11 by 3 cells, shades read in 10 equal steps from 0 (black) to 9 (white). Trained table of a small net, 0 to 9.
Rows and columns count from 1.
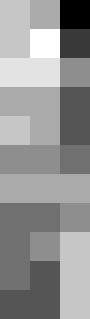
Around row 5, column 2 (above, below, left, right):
6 5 7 3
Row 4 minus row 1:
-1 0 3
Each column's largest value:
8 9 7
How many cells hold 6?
7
